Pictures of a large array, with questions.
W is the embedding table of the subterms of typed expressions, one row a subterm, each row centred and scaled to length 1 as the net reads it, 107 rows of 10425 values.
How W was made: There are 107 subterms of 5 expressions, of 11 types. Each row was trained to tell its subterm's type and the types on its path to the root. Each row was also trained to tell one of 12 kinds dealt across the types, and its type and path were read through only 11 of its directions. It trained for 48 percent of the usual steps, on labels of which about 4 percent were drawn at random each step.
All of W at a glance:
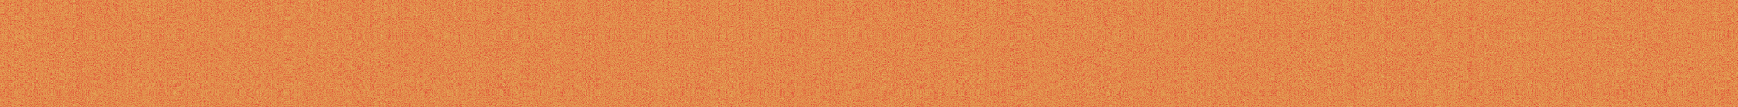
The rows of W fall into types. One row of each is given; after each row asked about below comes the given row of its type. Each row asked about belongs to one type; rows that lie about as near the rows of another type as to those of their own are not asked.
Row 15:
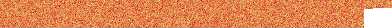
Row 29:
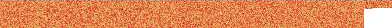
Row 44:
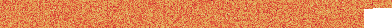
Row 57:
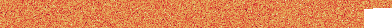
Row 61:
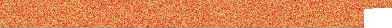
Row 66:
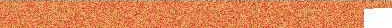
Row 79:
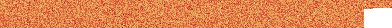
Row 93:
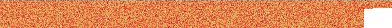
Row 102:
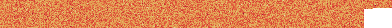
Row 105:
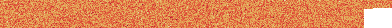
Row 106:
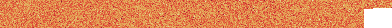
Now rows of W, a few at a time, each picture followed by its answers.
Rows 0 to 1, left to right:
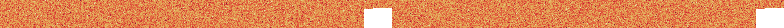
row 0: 15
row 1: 29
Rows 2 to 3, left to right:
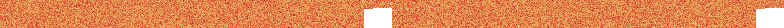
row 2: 106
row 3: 102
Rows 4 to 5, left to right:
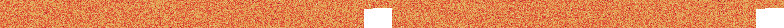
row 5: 15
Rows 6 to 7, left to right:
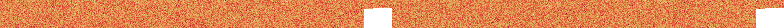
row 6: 79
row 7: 29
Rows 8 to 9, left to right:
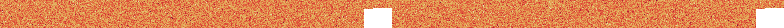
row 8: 66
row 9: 29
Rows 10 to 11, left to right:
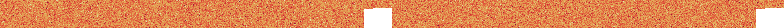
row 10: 29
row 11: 57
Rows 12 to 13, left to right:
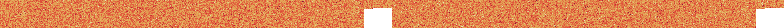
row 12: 15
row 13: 44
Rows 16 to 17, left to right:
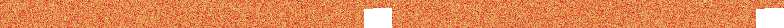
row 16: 66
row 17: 15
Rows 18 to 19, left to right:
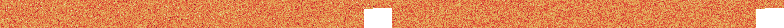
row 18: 61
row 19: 61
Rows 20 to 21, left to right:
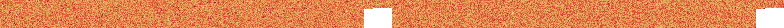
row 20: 44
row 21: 102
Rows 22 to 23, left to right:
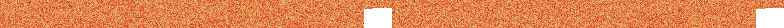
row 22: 79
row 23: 93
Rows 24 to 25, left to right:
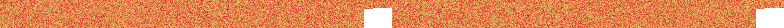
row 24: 102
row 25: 29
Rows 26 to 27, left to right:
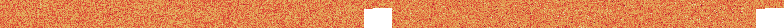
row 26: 106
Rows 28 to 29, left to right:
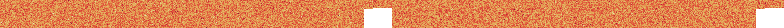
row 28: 105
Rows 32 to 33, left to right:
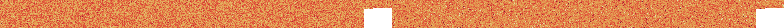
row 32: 66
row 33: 57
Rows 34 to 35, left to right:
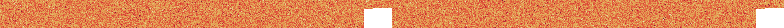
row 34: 29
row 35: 61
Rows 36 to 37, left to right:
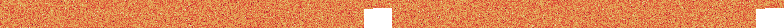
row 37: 66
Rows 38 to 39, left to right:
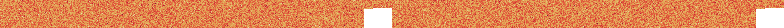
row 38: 66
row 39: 61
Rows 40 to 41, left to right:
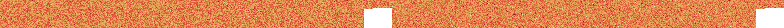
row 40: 29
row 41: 79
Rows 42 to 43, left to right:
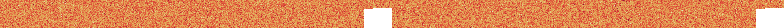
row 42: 15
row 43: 57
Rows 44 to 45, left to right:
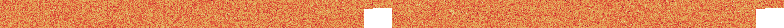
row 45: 106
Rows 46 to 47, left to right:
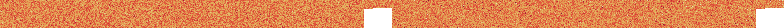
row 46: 102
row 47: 57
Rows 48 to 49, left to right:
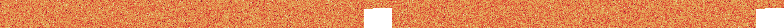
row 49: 79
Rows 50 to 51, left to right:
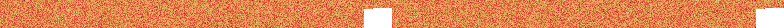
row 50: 79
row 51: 66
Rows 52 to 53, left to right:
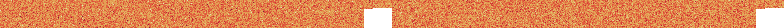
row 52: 44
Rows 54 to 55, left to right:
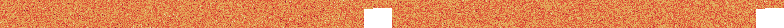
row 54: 66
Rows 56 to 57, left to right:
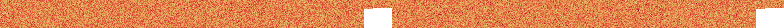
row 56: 61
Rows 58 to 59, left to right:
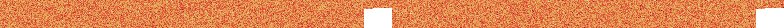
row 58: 29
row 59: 79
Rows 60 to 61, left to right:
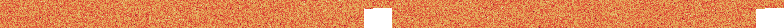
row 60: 106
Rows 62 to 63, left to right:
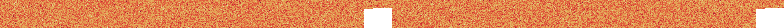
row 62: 61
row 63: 106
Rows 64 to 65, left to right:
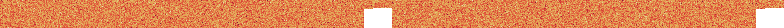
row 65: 29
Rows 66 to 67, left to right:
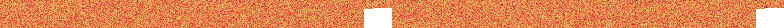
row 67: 102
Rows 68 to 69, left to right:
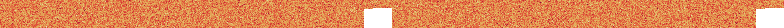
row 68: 61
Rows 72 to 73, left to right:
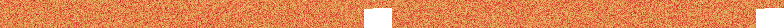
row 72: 105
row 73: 66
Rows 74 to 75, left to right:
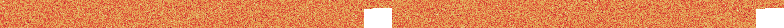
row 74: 79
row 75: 66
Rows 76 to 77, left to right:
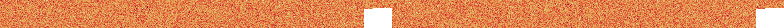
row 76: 44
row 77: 106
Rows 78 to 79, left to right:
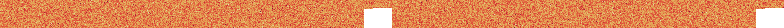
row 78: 105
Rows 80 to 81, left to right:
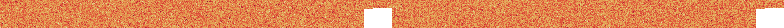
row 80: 102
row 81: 93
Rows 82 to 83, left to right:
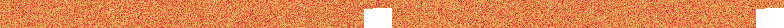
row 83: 29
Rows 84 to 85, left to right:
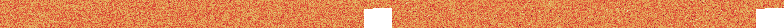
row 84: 105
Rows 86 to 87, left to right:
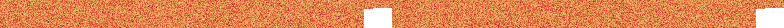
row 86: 79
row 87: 44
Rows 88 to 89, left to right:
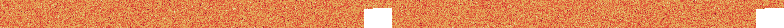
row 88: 15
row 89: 61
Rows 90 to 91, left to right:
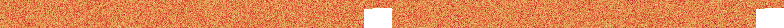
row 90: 102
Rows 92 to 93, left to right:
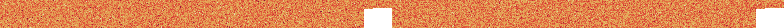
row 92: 93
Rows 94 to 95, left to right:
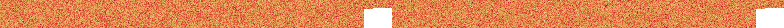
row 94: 102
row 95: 93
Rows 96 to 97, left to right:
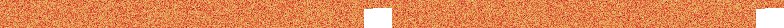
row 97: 102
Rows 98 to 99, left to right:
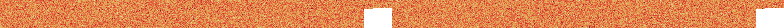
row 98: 44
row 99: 93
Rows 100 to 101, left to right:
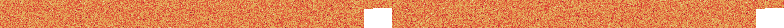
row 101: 61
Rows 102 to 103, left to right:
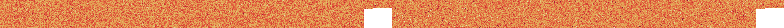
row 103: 66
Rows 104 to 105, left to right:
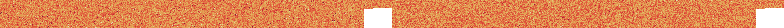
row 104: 106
